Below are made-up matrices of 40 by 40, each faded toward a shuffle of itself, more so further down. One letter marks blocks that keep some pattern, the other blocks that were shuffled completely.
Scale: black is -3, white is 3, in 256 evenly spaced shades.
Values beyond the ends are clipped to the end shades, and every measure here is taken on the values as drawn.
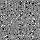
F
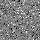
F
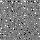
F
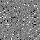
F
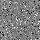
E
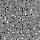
F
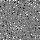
F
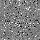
F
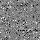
F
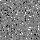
F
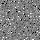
E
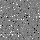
E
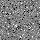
E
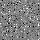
F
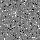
E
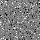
E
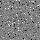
E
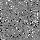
F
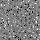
E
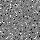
E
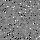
E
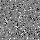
E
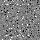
F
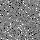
E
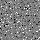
E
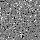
E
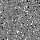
E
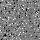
E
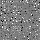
F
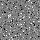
E
